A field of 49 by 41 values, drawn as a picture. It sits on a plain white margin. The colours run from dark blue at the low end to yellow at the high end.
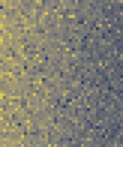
Fine speckle covers the field. No regular stripes run through it. On average the colour sits 50% of the way up the scale. No single row or column stands out from its neighbours. The field climbs toward the left.
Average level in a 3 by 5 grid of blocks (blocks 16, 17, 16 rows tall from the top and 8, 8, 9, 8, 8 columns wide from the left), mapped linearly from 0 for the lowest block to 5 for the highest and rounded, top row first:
54310 / 53310 / 54210
